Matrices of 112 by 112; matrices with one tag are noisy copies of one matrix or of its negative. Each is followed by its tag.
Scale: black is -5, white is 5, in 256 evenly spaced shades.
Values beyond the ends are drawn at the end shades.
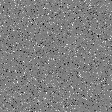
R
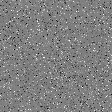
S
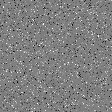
R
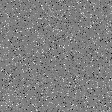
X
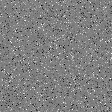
X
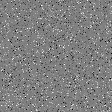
X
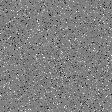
S
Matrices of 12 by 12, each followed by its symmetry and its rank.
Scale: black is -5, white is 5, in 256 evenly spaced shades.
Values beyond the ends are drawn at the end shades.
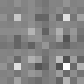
symmetric, rank two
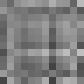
antisymmetric, rank two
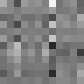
neither, rank two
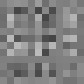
antisymmetric, rank two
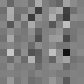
neither, rank two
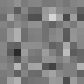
antisymmetric, rank two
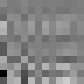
neither, rank two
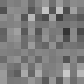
neither, rank two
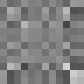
symmetric, rank two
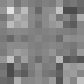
symmetric, rank two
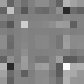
symmetric, rank two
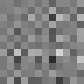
antisymmetric, rank two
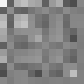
symmetric, rank two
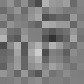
antisymmetric, rank two
